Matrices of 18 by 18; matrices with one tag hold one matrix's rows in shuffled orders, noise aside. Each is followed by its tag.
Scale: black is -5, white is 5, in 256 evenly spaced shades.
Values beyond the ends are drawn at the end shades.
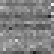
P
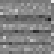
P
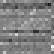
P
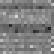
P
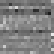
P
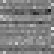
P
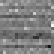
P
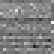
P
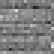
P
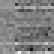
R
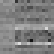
R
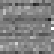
P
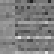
R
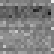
P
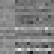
R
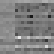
R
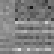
R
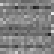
P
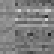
R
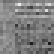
R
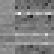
R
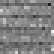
P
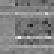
R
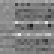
R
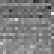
P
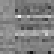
R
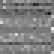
P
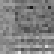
R
